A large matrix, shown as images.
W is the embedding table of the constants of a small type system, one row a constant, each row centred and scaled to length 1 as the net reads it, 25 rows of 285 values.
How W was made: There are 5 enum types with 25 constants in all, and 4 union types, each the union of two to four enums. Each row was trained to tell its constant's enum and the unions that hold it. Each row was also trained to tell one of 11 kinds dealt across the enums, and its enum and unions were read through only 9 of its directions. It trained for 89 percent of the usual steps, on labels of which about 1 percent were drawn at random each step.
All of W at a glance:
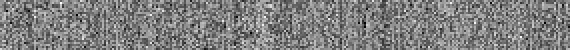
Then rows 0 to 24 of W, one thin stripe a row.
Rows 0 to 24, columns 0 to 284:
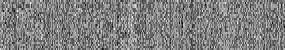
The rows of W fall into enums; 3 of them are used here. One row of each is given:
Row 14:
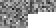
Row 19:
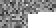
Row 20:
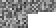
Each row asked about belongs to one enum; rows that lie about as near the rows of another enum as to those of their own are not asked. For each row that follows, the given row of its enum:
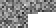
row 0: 20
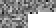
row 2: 19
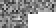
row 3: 19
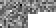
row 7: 14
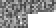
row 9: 20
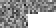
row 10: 14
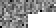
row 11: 20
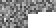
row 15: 20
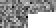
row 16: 14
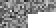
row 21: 20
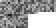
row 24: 14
